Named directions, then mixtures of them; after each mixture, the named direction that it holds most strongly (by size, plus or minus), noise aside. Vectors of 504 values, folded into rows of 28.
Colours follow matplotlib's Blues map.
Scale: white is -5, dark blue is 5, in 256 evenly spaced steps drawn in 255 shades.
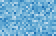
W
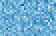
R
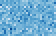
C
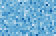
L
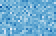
C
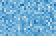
R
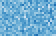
R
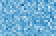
R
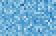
R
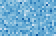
L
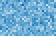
R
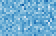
R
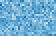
W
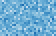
R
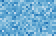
W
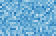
W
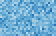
W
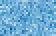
C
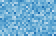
W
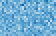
R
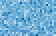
L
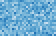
W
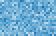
W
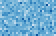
L
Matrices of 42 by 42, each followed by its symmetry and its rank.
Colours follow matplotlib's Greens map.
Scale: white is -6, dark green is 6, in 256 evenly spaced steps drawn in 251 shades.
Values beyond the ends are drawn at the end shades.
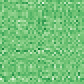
neither, rank five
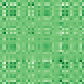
symmetric, rank two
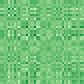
symmetric, rank two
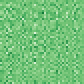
neither, rank five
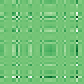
symmetric, rank one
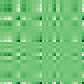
symmetric, rank one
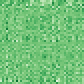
neither, rank five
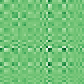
symmetric, rank two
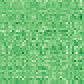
neither, rank five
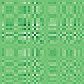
symmetric, rank two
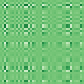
symmetric, rank one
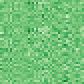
neither, rank five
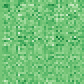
neither, rank five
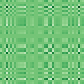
symmetric, rank one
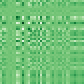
symmetric, rank two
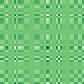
symmetric, rank one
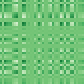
symmetric, rank one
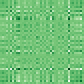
symmetric, rank two
